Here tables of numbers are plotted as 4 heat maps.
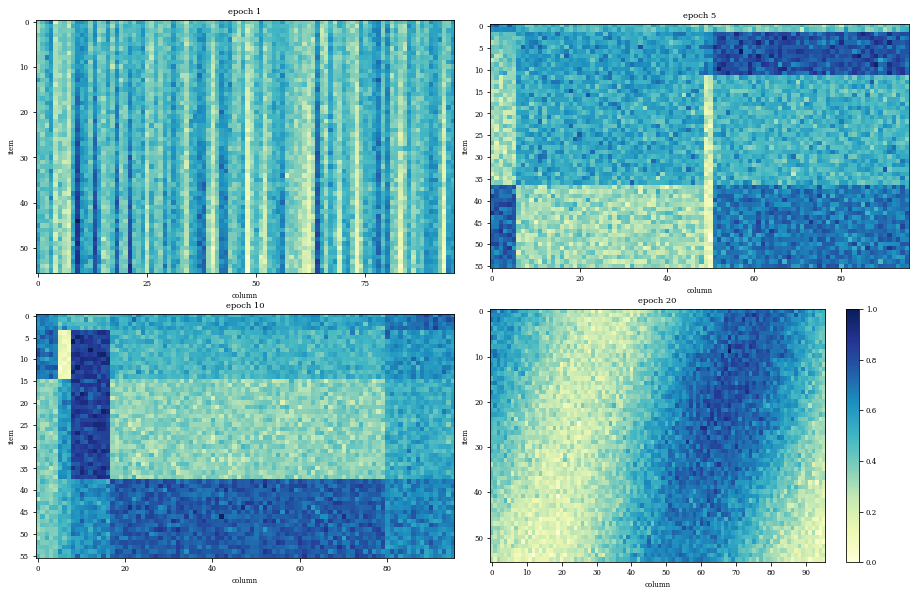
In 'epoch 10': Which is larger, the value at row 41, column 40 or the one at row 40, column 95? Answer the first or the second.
the first
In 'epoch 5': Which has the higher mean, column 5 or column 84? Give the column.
84
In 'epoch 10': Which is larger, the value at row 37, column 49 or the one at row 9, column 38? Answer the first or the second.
the second
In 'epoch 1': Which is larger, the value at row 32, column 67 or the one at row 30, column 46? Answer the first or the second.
the first
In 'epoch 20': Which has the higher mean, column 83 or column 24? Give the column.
83
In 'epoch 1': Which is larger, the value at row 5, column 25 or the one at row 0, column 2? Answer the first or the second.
the second
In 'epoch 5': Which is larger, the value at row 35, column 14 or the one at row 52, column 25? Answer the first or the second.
the first
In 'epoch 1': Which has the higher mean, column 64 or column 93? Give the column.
64
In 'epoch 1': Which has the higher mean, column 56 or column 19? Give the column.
56
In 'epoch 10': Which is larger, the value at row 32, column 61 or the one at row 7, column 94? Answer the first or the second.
the second
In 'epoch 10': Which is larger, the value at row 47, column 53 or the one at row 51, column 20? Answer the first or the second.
the first
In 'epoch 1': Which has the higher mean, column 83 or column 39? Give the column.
39
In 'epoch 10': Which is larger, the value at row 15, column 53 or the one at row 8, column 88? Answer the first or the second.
the second
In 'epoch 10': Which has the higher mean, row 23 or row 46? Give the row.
46
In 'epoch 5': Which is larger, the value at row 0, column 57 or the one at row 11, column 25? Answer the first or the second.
the second
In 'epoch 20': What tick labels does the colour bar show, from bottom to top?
0.0, 0.2, 0.4, 0.6, 0.8, 1.0
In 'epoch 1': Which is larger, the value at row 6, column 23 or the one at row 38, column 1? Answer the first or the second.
the first
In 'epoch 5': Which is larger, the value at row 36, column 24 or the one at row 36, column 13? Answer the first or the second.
the second
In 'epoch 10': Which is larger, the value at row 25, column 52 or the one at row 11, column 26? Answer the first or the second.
the second
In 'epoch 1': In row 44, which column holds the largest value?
9
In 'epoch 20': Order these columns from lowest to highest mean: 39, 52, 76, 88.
39, 88, 52, 76
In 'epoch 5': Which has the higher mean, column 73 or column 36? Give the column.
73
